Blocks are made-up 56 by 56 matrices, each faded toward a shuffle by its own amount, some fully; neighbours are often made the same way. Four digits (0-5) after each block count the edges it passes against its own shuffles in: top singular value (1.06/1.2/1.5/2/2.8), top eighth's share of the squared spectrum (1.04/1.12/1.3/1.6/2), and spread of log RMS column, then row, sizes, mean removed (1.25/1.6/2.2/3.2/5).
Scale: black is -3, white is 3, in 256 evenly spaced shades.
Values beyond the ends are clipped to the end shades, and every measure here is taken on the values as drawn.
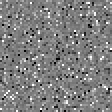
1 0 0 0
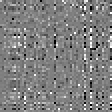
5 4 3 3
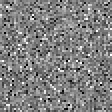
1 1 0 0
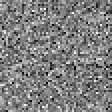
3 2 1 0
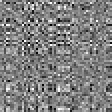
4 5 3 3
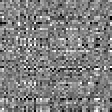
4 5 2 3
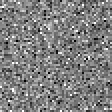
1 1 0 0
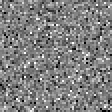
0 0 0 0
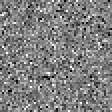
1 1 0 0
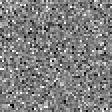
0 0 0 0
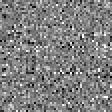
3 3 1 1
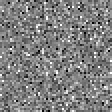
0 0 0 0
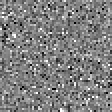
0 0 0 0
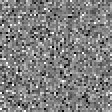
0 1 0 0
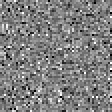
3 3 2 1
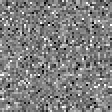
3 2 0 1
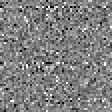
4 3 1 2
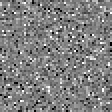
1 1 0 0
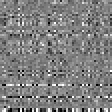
5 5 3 4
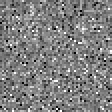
2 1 0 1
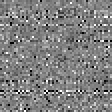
4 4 1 3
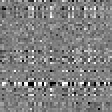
5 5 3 4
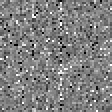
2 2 2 0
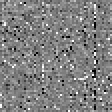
2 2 1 0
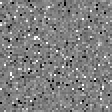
0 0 0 0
